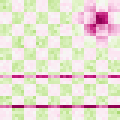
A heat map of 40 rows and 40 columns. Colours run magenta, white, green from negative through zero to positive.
The ninth with the lowest average is the top right. Rows 26 and 36 differ from the rows beside them. One dip sinks in the top right.
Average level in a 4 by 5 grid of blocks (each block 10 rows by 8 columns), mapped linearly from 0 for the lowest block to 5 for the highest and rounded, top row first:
55520 | 55543 | 44444 | 44444
